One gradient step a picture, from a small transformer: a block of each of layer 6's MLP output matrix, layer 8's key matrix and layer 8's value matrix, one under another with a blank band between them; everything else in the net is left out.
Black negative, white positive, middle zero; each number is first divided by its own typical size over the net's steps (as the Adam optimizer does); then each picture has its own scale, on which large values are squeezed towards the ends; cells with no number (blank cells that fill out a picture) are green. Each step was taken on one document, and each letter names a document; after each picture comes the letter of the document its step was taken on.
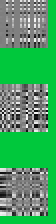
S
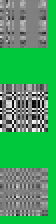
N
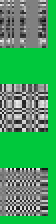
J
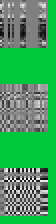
J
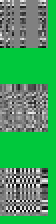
J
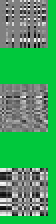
S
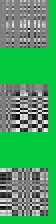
S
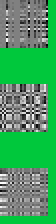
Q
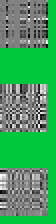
Q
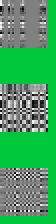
N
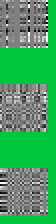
Q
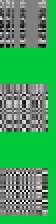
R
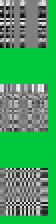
R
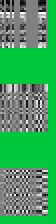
R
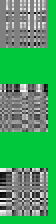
S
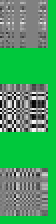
N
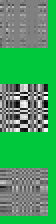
N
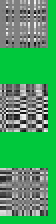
S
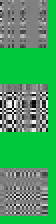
N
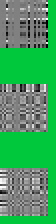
Q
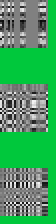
R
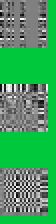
N
